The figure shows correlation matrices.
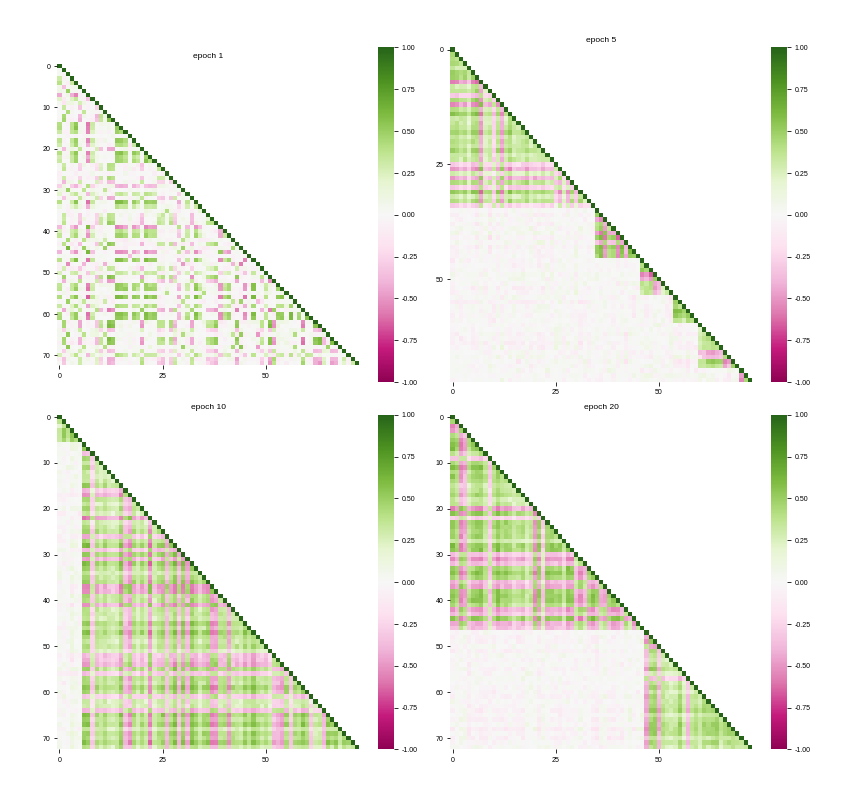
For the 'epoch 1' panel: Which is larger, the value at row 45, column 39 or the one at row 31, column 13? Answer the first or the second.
the first
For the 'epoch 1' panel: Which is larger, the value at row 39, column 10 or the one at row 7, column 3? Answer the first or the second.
the first
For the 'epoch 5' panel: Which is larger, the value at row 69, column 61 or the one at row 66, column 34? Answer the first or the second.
the first
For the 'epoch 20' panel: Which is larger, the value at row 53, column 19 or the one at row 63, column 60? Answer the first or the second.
the second
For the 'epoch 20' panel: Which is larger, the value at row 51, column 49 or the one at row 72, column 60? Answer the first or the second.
the first
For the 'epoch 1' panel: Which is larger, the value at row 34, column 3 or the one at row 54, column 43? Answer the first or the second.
the first
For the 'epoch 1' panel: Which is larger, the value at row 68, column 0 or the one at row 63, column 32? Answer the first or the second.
the first
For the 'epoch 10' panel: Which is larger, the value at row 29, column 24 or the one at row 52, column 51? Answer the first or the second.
the second
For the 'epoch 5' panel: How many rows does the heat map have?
73
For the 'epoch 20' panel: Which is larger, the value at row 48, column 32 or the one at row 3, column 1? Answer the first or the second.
the first
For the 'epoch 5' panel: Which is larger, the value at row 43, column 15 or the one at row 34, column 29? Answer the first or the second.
the first
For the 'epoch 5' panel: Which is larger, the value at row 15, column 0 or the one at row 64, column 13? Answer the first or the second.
the first
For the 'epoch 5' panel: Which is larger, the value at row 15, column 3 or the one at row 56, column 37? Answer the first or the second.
the first
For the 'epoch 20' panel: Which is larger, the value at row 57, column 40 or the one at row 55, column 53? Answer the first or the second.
the second
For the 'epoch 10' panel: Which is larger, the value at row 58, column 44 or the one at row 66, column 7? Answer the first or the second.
the second
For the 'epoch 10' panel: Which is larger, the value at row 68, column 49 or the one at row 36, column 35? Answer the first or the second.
the second
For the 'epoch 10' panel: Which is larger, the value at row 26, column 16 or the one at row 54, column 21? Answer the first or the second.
the first
